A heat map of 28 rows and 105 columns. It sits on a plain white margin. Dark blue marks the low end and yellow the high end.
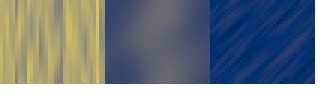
The table splits into one row of 3 panels. Panel 1,1: high, streaked downward. Panel 1,2: low, smooth. Panel 1,3: very low, slanting up to the right, faint in contrast.
